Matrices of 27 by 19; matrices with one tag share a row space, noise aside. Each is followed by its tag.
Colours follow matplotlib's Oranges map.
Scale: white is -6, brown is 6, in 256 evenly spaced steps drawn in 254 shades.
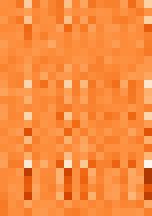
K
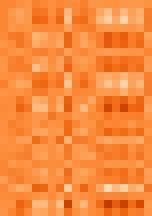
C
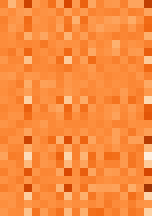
K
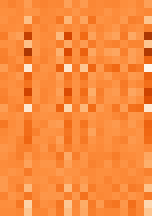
K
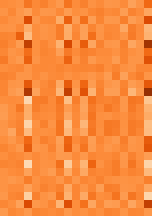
K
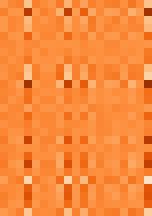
K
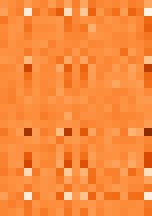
K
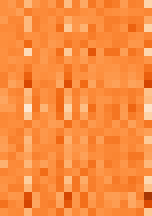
K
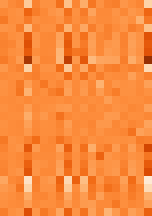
K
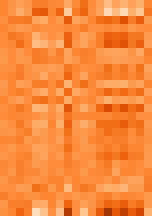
C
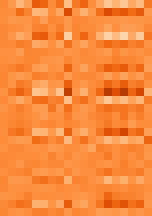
C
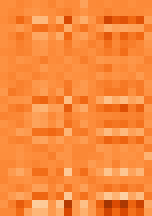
C
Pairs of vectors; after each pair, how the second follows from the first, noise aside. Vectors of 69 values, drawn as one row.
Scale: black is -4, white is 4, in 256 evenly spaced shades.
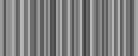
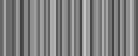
negated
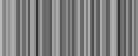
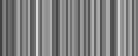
negated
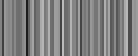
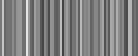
negated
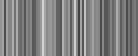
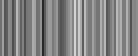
sign-scrambled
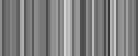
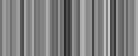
negated
